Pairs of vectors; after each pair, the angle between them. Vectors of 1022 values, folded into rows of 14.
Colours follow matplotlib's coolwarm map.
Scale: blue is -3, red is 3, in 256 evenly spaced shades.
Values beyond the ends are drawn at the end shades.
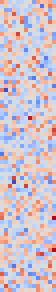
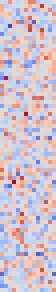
partly opposed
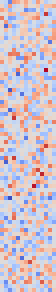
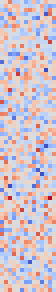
nearly opposite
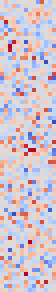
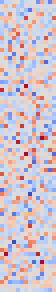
partly aligned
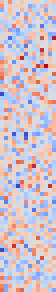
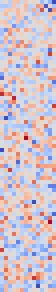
partly opposed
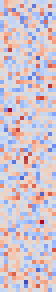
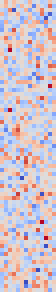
nearly parallel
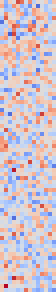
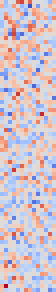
nearly parallel
